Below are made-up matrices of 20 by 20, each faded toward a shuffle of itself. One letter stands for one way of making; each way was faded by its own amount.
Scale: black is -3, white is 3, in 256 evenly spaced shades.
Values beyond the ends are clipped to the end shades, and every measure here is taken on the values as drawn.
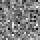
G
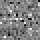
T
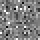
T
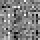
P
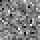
G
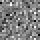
G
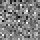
G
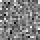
G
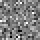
G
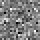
G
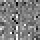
P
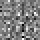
P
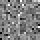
T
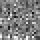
P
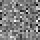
P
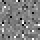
T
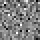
G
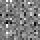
P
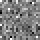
T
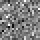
G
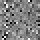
T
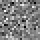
G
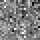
G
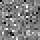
T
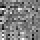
P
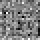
P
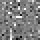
T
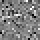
T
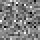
G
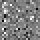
P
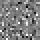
T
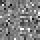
T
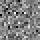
P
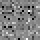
T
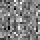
P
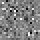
T
